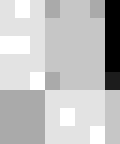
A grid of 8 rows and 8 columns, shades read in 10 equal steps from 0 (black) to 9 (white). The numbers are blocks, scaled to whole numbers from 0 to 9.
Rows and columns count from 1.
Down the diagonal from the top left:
8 8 8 7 7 8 8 7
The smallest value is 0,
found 4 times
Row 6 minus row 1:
-2 -3 -2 2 1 1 2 7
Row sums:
51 52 54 52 53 57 58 58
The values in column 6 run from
7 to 8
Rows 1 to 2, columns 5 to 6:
7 7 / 7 7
